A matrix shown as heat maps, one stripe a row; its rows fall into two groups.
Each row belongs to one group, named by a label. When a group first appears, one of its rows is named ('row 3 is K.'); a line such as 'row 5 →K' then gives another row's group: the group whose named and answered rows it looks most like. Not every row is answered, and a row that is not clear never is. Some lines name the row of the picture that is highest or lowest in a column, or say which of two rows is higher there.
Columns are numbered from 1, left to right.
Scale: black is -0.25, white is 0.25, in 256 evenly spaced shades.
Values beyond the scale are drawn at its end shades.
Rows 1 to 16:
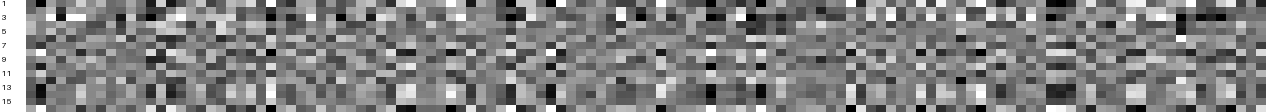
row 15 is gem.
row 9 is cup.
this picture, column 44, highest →3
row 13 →gem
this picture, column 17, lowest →4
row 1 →gem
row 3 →cup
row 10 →gem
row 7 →gem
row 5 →cup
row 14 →gem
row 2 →cup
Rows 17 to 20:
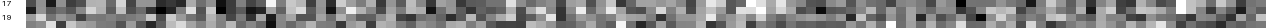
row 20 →cup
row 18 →cup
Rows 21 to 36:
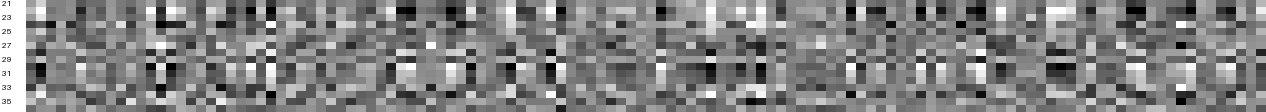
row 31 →gem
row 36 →cup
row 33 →cup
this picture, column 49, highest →22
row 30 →gem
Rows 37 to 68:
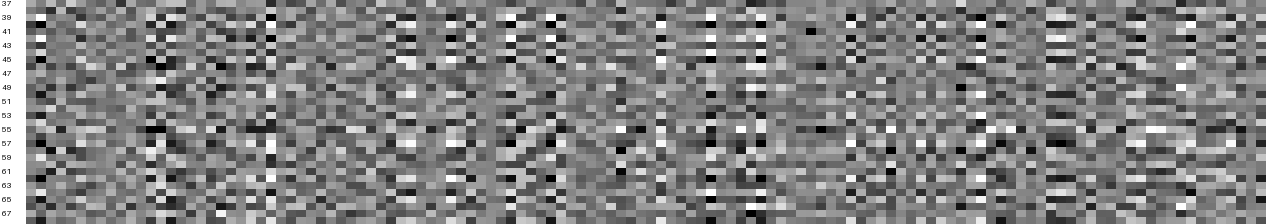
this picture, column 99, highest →55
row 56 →gem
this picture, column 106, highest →55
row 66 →cup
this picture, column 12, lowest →55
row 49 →cup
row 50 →gem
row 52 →cup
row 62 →gem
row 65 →gem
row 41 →cup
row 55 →cup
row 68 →gem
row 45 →gem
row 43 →gem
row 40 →gem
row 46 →cup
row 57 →gem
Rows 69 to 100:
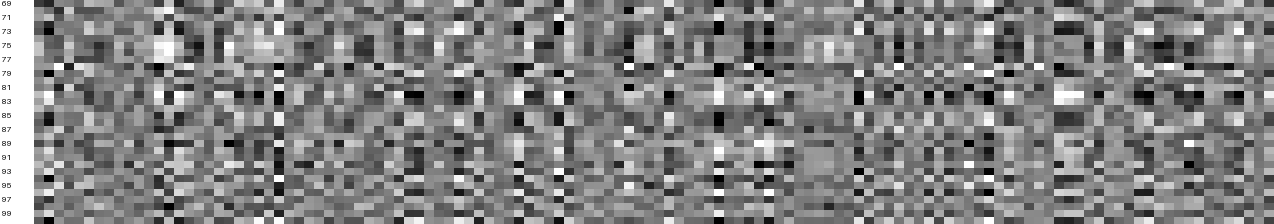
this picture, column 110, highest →75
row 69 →gem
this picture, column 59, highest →89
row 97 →gem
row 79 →gem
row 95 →cup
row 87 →cup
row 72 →gem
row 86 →gem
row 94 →gem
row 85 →gem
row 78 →cup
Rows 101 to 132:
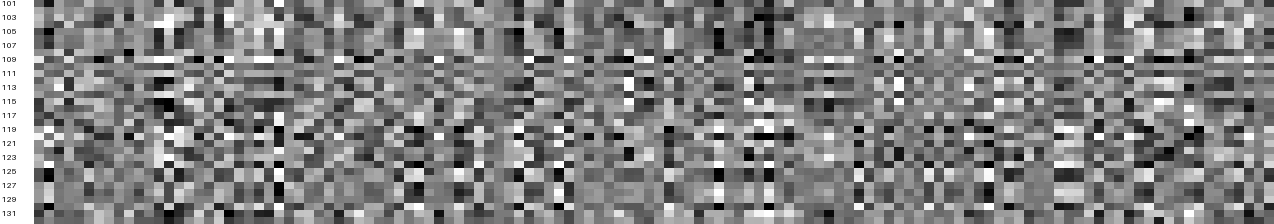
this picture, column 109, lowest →109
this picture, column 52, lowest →109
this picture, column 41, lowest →131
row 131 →cup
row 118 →cup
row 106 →gem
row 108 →cup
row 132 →cup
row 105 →gem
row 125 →gem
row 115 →cup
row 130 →gem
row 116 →cup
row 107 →gem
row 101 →gem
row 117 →gem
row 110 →cup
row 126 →gem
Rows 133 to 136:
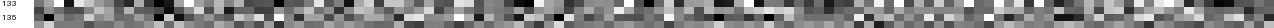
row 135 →gem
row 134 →cup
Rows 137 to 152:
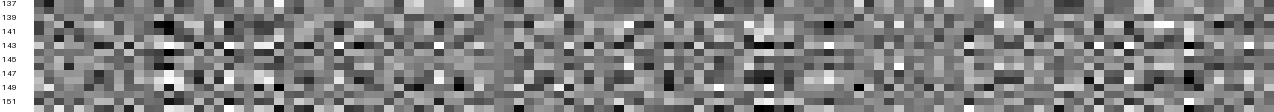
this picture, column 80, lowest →140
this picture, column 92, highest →137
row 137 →gem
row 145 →cup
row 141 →cup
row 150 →gem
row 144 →cup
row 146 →cup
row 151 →cup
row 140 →cup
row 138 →gem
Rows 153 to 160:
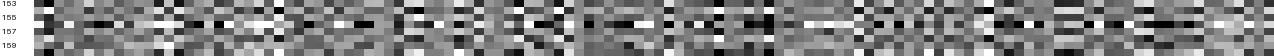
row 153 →gem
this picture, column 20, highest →156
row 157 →gem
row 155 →gem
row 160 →gem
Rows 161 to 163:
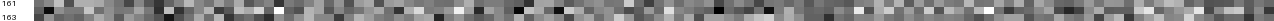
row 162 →gem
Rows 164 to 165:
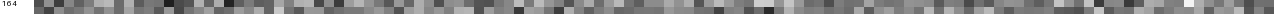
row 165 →gem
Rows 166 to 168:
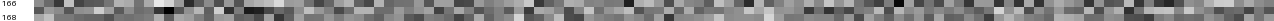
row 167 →cup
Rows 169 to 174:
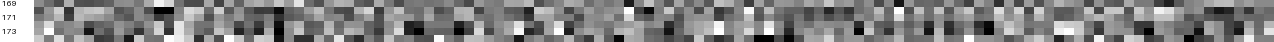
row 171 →cup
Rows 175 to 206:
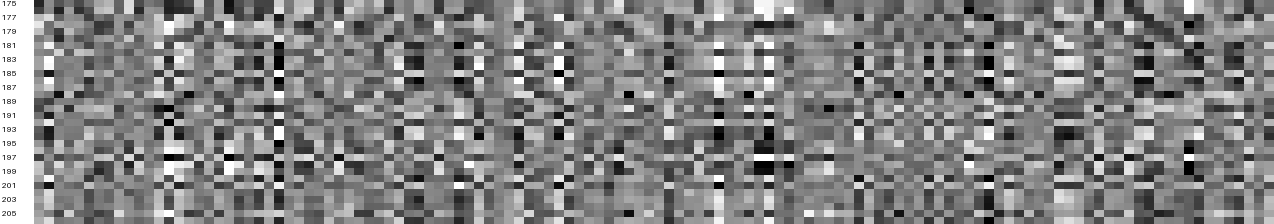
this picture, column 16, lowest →188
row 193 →gem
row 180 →cup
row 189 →gem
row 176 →cup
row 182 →cup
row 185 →gem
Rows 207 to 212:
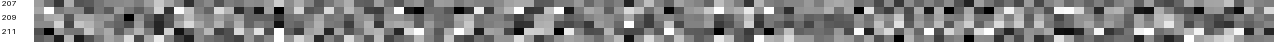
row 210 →cup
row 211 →gem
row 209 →cup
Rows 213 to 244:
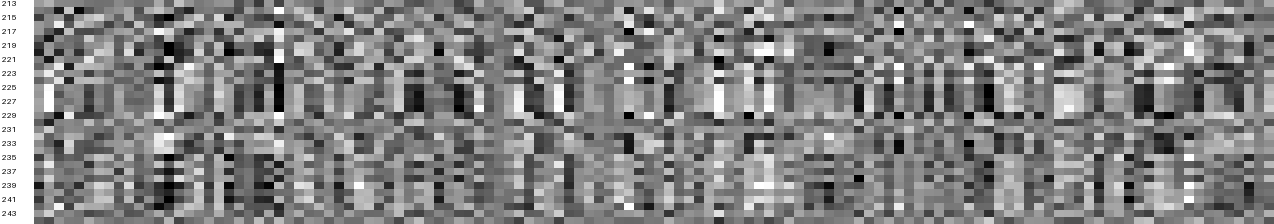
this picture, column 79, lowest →239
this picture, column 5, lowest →214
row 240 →cup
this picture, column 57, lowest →220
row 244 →gem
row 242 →cup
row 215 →cup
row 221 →gem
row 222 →cup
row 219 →cup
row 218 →gem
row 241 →cup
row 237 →cup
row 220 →cup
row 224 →cup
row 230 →gem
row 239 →cup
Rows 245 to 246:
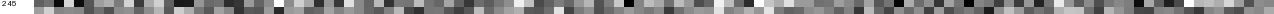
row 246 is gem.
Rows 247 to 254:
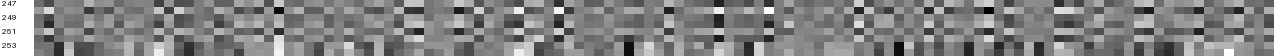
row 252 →gem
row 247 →gem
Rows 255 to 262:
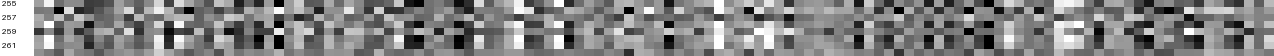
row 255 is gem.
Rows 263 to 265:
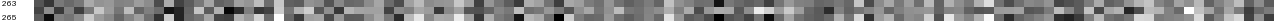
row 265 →gem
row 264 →cup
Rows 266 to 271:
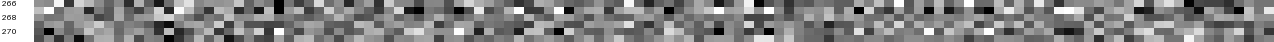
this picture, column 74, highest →267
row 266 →cup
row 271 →cup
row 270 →gem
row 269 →cup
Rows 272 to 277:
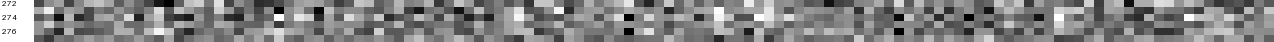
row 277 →gem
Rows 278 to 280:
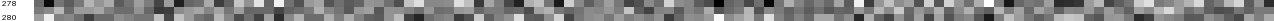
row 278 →gem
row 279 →cup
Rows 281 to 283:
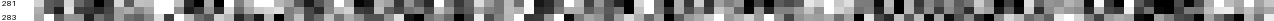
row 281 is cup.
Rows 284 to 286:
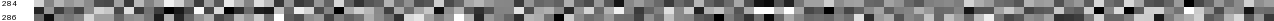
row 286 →gem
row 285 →cup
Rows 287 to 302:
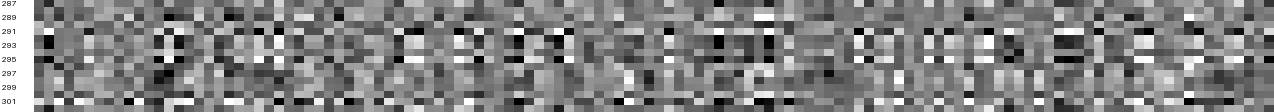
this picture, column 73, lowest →301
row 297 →cup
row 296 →cup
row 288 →cup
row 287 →gem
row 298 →cup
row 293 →gem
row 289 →cup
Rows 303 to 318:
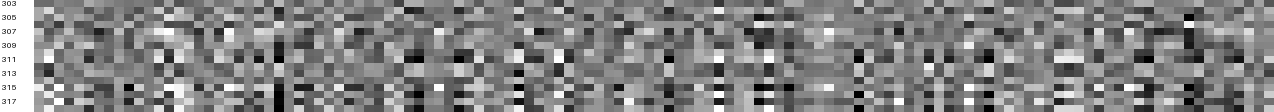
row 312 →gem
